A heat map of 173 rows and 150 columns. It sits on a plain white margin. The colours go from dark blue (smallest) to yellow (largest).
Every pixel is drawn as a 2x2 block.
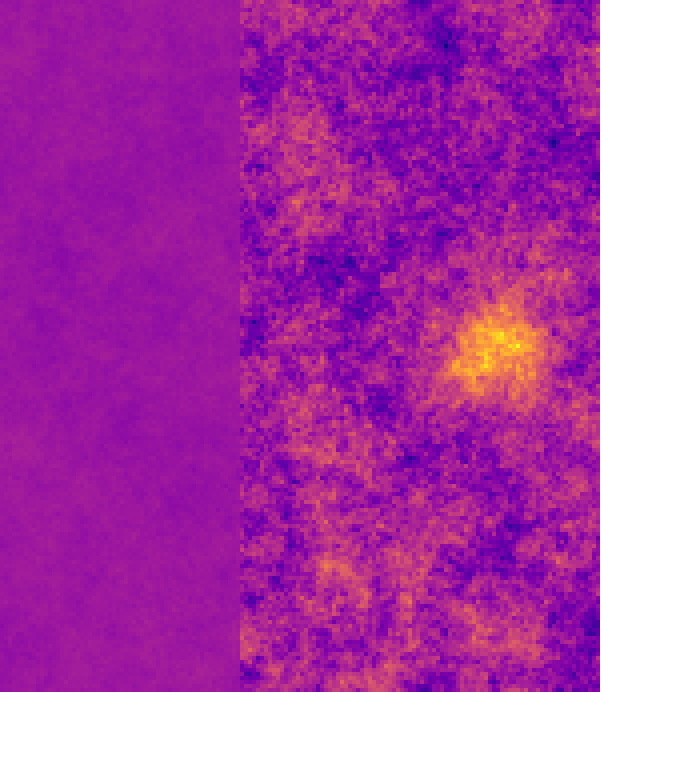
No single row or column stands out from its neighbours. The left part is calmer, up to a seam about 40% of the way across. The middle right is the ninth with the highest average. There are no lone odd cells. The values are skewed, with a long tail toward high values. One bump rises in the middle right.
